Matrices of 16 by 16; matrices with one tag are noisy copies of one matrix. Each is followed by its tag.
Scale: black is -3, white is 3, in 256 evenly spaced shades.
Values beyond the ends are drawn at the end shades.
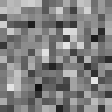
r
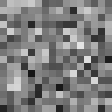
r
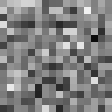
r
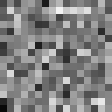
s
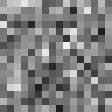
r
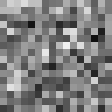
r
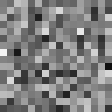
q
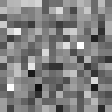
r
